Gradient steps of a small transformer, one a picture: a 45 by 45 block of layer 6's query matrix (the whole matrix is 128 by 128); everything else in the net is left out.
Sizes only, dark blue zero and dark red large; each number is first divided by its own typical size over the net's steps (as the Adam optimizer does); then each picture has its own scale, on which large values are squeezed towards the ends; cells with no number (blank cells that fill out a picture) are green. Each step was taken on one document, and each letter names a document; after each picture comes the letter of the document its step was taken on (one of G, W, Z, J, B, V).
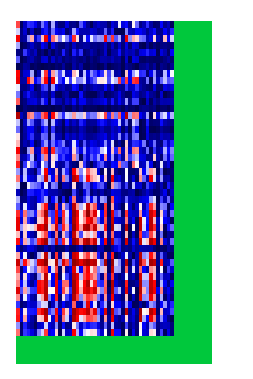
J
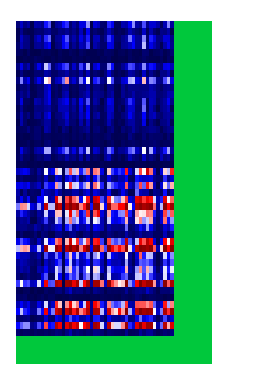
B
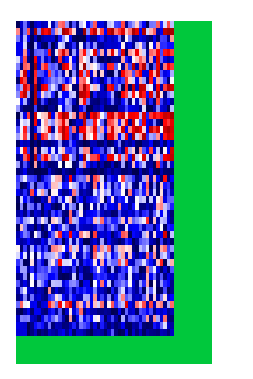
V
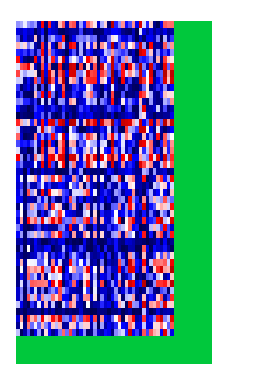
V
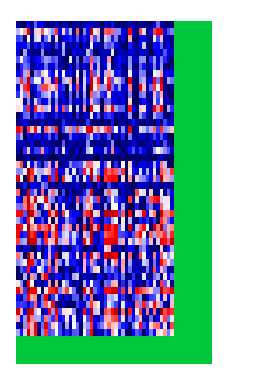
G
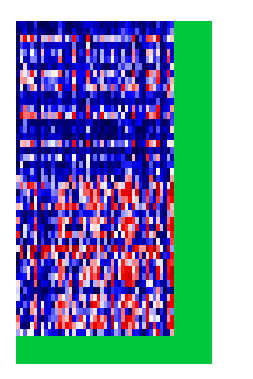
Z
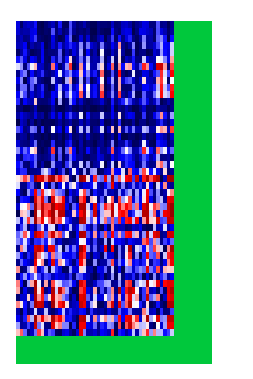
V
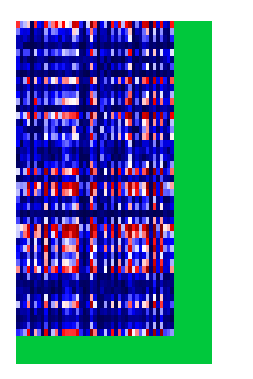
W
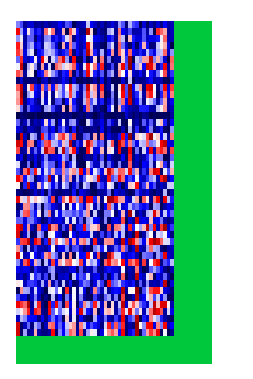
B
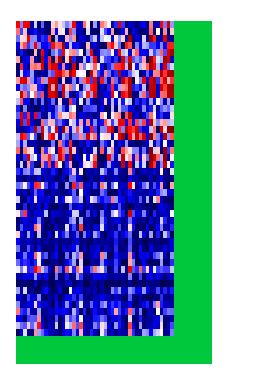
B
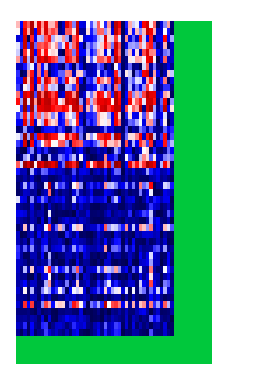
J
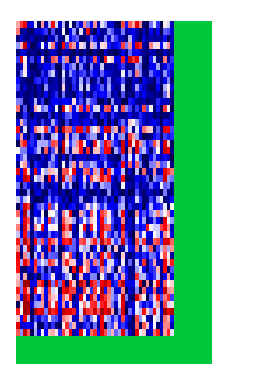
G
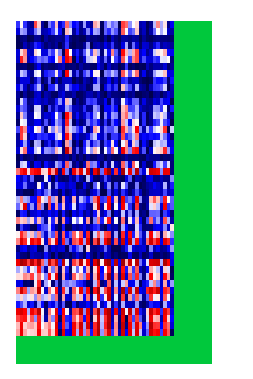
G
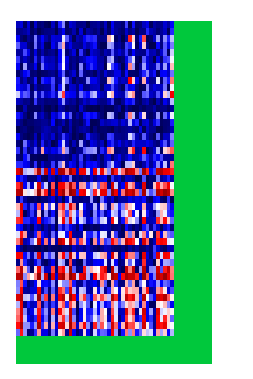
V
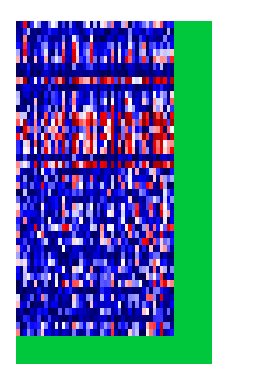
W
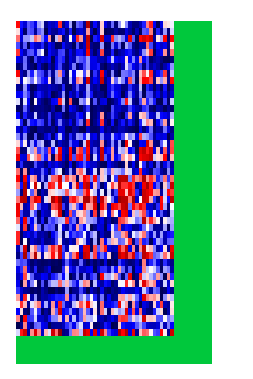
V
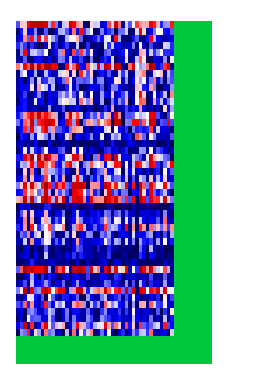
J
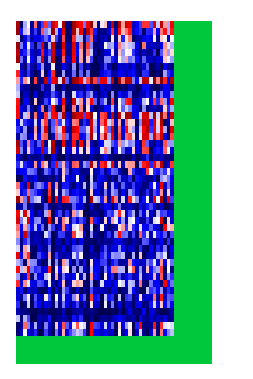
W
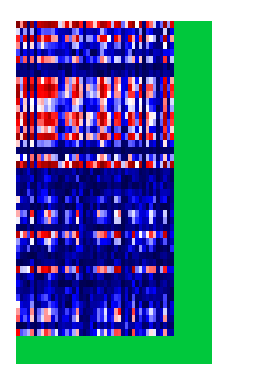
J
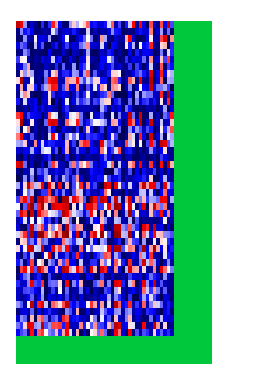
J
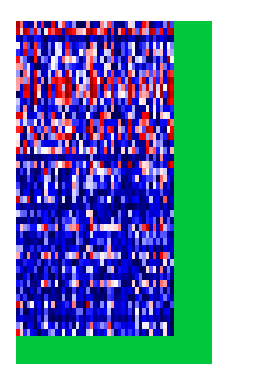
W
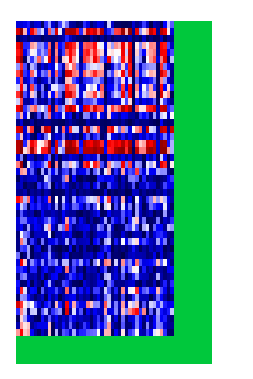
B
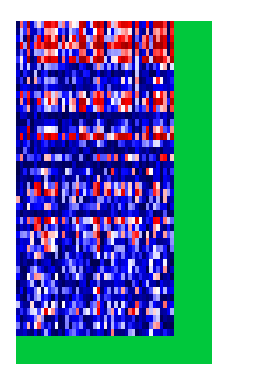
G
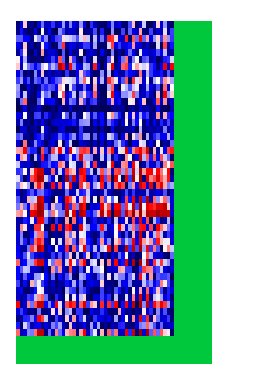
V
